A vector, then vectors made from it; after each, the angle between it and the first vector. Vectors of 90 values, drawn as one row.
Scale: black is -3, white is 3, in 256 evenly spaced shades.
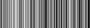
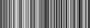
nearly parallel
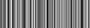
orthogonal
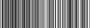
nearly opposite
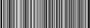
partly aligned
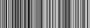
partly opposed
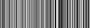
orthogonal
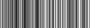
nearly opposite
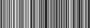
nearly parallel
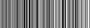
partly opposed
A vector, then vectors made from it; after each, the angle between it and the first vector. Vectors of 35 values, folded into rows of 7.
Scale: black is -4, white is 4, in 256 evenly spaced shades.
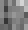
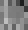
nearly opposite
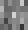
partly aligned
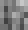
nearly parallel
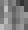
nearly opposite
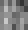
nearly opposite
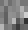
orthogonal
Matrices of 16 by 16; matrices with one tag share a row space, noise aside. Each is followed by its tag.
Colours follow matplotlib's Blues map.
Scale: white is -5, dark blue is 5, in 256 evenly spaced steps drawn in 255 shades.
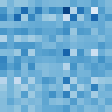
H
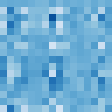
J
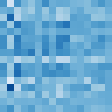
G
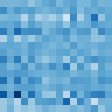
H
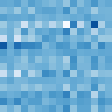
H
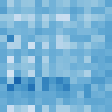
G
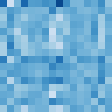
J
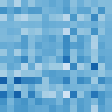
H
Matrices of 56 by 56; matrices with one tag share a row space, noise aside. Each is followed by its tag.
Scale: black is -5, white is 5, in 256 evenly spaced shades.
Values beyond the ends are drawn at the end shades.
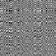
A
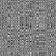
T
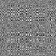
T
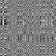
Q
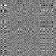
Q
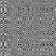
Q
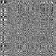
Q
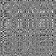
Q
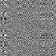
Q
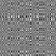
T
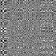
Q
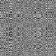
A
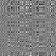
T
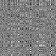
T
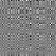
T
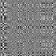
Q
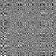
Q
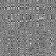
T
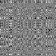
A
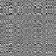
A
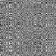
A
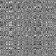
A
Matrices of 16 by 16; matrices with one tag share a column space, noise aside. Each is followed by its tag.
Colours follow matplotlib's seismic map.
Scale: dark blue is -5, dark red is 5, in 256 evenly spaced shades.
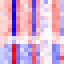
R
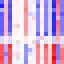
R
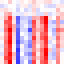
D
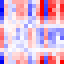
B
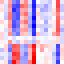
R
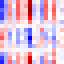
B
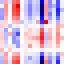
B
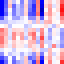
B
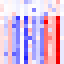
D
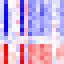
R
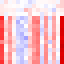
D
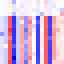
D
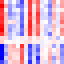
R
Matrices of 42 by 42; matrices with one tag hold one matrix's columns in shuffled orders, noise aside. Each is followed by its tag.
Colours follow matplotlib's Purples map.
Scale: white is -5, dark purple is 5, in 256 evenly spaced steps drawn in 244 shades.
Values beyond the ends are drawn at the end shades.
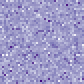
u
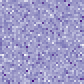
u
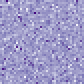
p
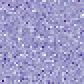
u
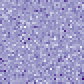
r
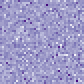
u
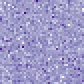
p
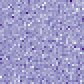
p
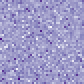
r
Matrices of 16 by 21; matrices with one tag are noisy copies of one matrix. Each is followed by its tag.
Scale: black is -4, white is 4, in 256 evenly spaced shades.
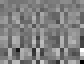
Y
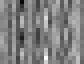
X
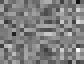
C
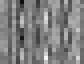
X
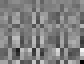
Y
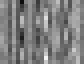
X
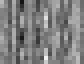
X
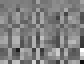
Y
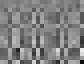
Y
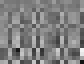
Y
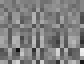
Y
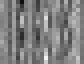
X
